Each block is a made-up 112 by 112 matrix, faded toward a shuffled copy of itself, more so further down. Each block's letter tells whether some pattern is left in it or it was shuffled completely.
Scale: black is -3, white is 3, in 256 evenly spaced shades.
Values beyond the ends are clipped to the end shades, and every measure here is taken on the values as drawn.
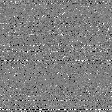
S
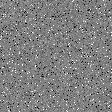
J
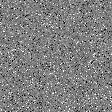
J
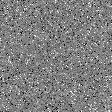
J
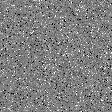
J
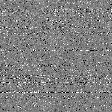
S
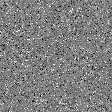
J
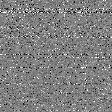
S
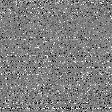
S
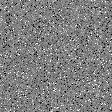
J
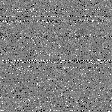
S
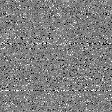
S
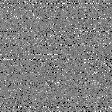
S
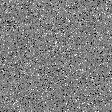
J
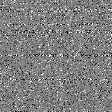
S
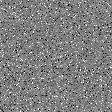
J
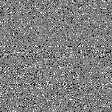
S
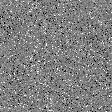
J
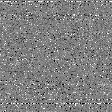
S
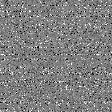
S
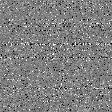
S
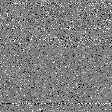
S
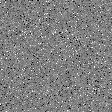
J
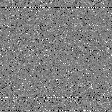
S
